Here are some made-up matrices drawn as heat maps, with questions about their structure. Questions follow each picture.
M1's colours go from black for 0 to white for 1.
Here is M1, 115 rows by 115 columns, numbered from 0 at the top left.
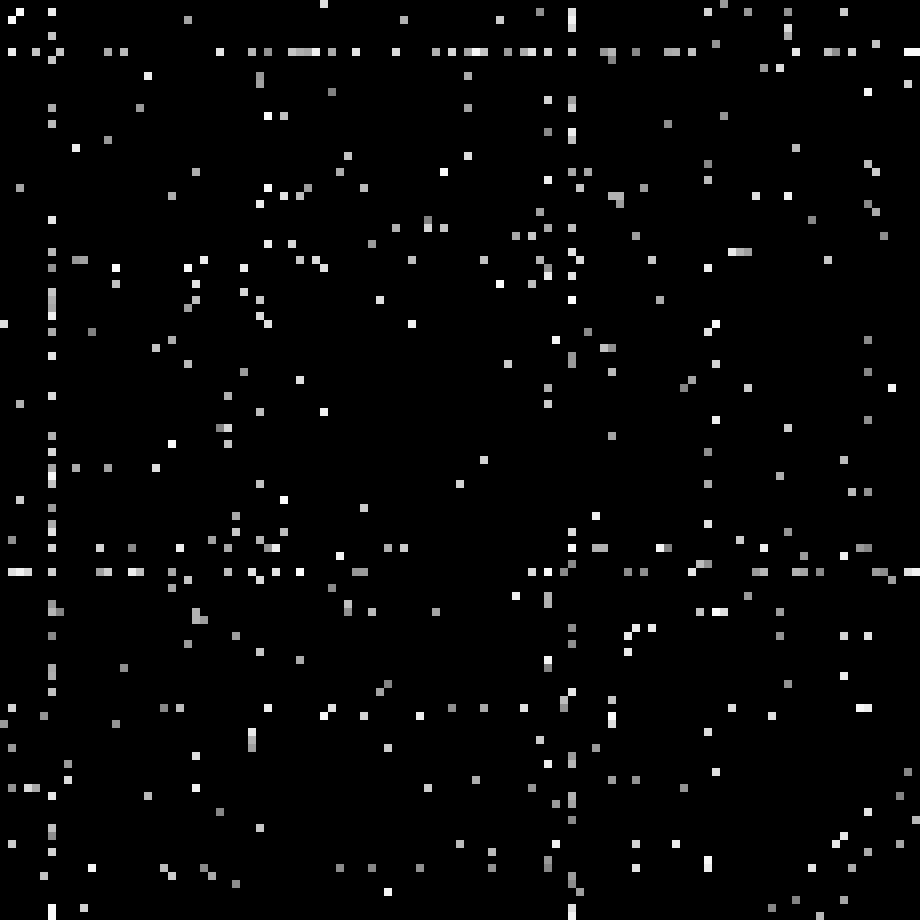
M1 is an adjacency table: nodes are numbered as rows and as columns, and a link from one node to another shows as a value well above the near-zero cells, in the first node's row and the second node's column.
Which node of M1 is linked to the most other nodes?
node 6
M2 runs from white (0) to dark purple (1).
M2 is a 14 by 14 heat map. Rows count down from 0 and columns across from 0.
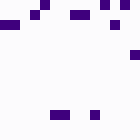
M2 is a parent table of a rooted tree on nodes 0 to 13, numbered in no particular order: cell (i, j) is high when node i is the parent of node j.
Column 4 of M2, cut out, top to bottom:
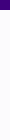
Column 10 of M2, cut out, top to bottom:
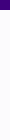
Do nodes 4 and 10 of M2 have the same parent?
yes
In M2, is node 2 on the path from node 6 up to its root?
yes
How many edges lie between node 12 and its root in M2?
2
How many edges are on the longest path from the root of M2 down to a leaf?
3
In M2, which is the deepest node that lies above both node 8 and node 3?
1
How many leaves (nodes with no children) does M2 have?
9
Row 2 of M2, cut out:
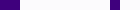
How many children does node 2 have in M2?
3
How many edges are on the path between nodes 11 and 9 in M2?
1
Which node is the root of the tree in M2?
2
